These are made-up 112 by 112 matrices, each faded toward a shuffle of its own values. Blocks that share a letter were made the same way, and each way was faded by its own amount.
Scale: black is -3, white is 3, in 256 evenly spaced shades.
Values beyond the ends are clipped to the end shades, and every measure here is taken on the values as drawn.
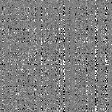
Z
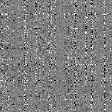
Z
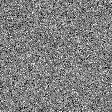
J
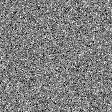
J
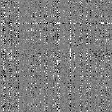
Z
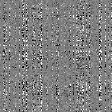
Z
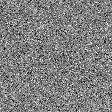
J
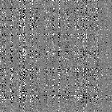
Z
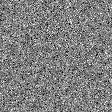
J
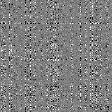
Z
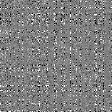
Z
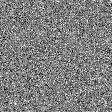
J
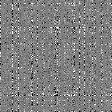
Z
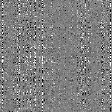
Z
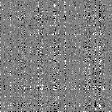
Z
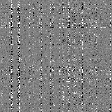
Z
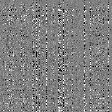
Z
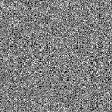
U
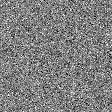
J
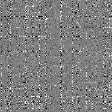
Z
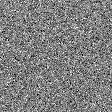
J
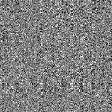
U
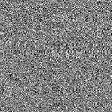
U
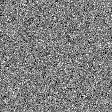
J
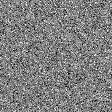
J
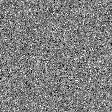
J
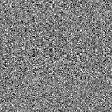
U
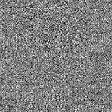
U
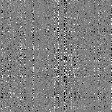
Z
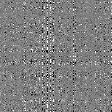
Z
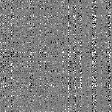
Z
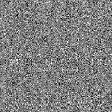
U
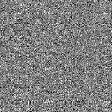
U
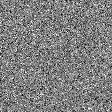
J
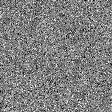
J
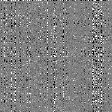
Z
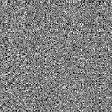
U
